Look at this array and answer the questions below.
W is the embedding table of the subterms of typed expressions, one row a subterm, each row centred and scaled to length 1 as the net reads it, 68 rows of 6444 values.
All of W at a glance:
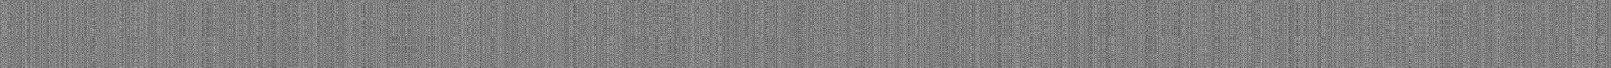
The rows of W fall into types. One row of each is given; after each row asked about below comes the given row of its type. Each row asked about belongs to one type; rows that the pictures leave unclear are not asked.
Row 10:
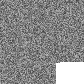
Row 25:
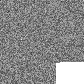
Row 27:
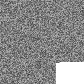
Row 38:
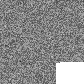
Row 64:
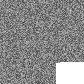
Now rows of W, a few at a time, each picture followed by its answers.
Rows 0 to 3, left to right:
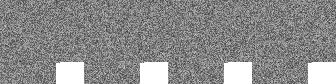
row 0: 38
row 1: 10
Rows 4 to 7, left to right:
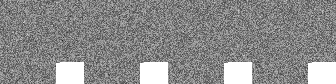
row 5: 64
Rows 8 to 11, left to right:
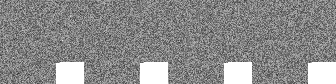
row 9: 27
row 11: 64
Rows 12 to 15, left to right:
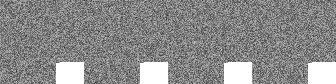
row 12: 27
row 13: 27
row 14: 64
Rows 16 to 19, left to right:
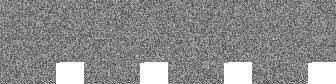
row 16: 64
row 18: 10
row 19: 25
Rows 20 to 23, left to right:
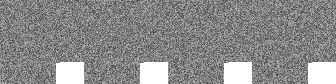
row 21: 27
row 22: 27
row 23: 64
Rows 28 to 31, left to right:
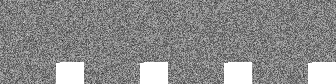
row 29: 25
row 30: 10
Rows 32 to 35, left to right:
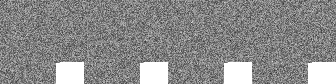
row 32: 25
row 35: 10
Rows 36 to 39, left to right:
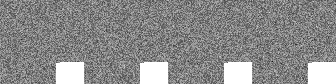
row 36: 27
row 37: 38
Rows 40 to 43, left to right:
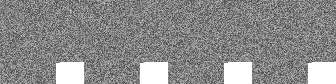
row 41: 27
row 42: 38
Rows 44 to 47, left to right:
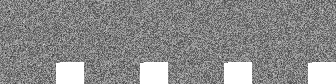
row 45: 27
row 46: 38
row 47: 64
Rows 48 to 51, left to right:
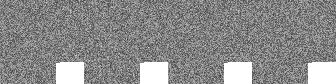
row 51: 25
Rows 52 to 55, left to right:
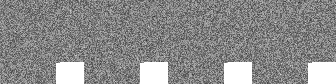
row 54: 64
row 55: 10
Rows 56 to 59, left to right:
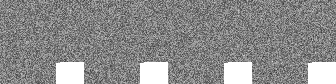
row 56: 64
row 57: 25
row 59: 10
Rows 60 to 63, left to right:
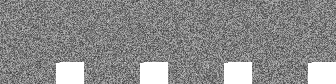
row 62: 38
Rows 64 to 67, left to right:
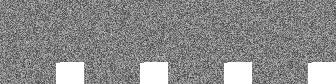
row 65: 38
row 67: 27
